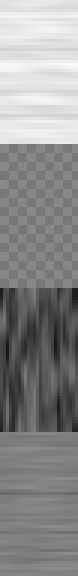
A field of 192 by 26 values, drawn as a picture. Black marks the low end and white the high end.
The table splits into 4 rows of 1 panel. Panel 1,1: very high, streaked across, faint in contrast. Panel 2,1: middling, checkered, faint in contrast. Panel 3,1: low, streaked downward. Panel 4,1: middling, streaked across, faint in contrast.
